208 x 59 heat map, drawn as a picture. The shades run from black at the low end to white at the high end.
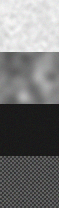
The table splits into 4 rows of 1 panel. Panel 1,1: very high, blotchy, faint in contrast. Panel 2,1: middling, smooth. Panel 3,1: very low, flat. Panel 4,1: low, checkered.
